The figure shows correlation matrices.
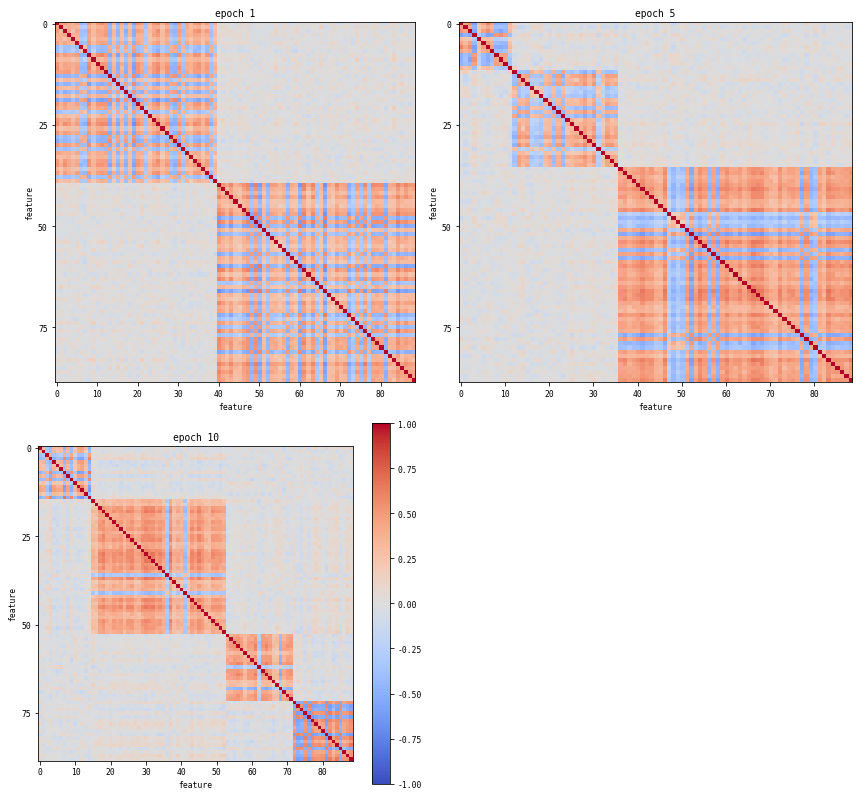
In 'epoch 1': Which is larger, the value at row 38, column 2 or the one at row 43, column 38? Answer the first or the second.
the second
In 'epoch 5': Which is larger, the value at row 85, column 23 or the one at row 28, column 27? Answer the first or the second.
the second
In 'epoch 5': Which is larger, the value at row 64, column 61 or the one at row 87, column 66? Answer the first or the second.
the second
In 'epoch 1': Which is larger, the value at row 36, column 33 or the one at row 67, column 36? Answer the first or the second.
the first
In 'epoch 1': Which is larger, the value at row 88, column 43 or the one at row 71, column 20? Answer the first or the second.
the first
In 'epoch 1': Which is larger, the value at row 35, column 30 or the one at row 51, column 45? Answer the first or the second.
the first
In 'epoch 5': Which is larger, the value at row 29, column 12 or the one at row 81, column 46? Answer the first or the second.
the second
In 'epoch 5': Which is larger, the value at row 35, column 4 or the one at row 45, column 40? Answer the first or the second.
the second
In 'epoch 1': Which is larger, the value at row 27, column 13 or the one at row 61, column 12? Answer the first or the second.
the second
